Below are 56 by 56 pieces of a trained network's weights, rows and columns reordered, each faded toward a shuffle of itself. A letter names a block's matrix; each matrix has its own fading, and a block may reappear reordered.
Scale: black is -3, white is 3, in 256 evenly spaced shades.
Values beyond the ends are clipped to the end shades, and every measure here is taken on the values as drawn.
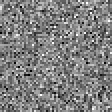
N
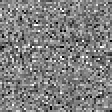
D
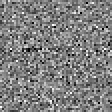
N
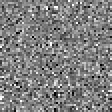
D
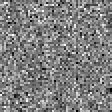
N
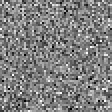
N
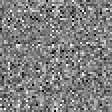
D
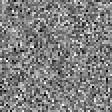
N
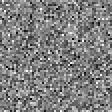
N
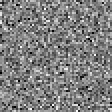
N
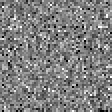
D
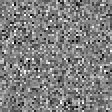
D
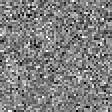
N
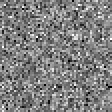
N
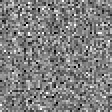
D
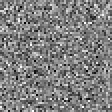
N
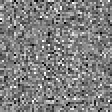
D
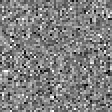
D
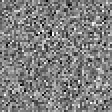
N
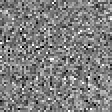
D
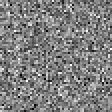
N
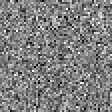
N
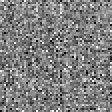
D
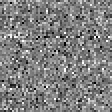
D
